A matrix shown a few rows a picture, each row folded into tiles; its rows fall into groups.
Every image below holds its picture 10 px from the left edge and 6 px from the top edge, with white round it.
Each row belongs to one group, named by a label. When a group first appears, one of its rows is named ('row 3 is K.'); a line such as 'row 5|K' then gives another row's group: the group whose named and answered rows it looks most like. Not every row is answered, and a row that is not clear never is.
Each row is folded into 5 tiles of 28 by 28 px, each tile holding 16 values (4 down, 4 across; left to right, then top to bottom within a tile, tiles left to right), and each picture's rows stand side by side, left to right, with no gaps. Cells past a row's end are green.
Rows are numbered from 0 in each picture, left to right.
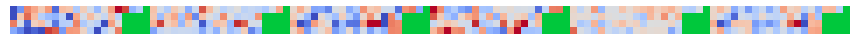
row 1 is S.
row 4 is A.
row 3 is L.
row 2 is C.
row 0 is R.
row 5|C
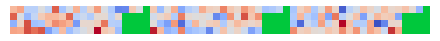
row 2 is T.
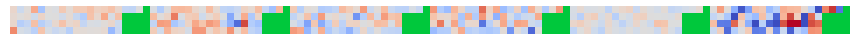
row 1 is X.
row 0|A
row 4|S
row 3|S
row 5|C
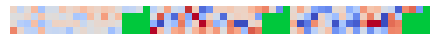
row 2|C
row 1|T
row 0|A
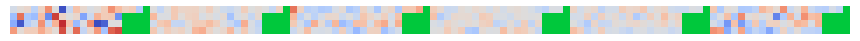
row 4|A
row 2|L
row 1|X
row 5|A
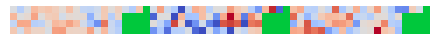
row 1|C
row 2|L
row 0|X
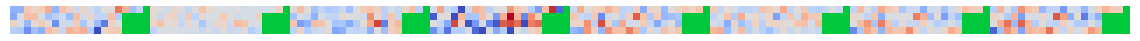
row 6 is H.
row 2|C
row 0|R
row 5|A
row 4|H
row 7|H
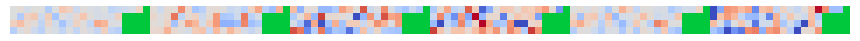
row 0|S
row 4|S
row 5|R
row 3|T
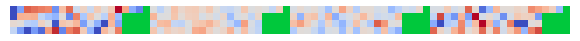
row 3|T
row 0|R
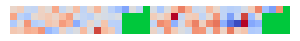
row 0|L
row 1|X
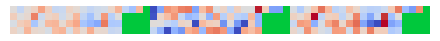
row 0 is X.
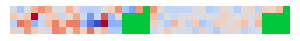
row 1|L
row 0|X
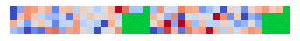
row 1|H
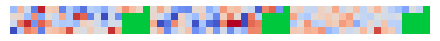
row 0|H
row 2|L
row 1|C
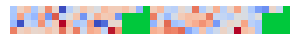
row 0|T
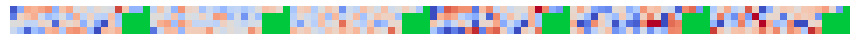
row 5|T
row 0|R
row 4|C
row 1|H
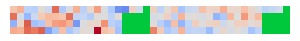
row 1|A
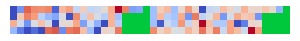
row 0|R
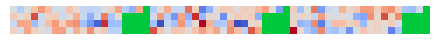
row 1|T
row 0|X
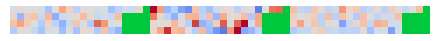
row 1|L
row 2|S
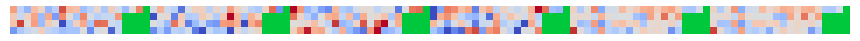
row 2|L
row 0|S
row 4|A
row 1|C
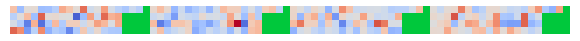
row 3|X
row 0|A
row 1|C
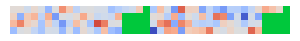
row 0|S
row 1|H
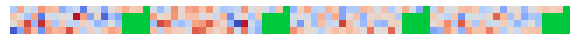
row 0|H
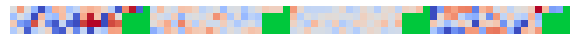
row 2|L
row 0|C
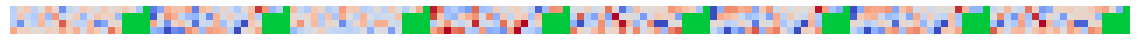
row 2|S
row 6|R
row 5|R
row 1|R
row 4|T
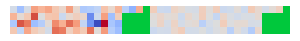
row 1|S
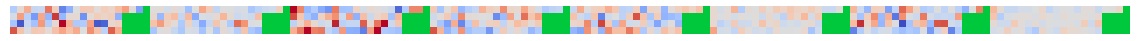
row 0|T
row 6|S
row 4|H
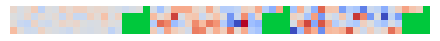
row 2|H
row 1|X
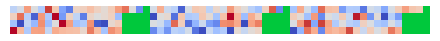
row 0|T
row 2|H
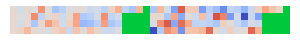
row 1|H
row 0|X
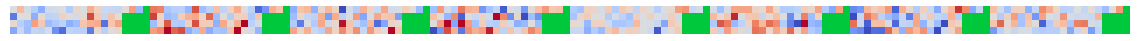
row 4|R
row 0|C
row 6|R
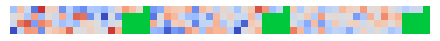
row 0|H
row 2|A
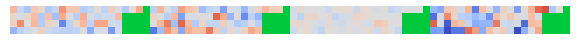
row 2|S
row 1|H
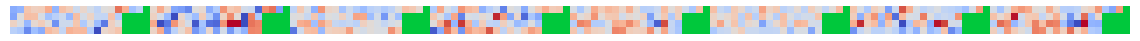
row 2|H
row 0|R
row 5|S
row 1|C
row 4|X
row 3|H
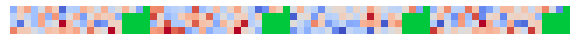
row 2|C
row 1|L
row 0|T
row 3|T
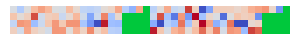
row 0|X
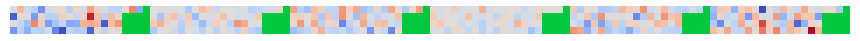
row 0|C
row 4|A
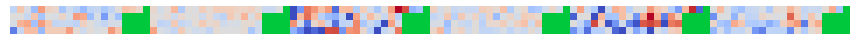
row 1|A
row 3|A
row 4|C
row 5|C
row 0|H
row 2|R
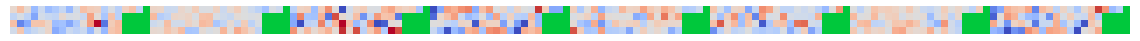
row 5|S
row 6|X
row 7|R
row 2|T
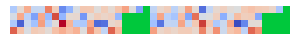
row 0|T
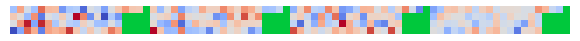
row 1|A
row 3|R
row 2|T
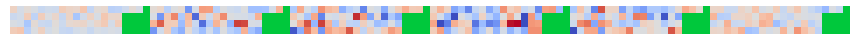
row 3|C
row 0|A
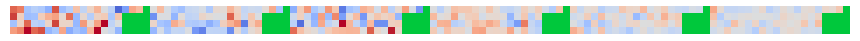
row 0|L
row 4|A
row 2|T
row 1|C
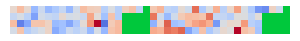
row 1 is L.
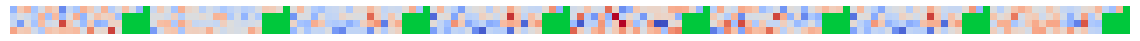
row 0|T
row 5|H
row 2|C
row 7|X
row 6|C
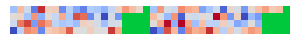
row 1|H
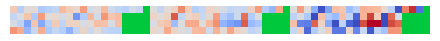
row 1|X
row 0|A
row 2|C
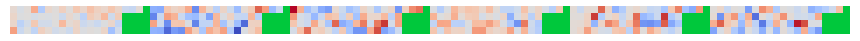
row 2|L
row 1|R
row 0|A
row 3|X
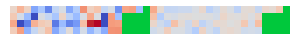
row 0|C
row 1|L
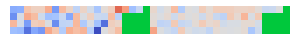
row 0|R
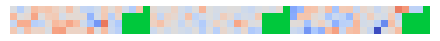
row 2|R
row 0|X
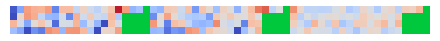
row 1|R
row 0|R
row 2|L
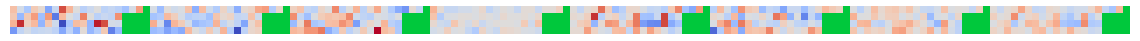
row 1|R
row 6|X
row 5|H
